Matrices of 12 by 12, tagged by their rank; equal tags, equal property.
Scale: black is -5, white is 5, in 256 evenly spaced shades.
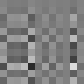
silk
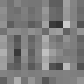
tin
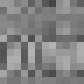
tin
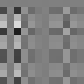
silk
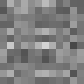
tin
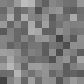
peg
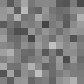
peg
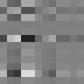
silk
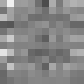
tin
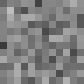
peg
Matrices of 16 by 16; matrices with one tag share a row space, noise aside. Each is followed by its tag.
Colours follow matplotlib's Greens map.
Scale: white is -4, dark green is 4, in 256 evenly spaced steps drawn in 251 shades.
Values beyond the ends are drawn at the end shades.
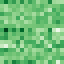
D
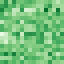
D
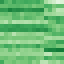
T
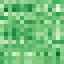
D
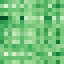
D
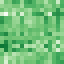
D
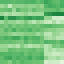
T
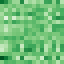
D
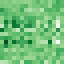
D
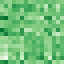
D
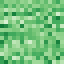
D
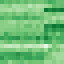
T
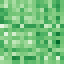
D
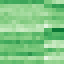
T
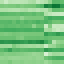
T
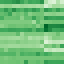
T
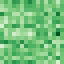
D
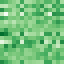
D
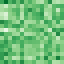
D
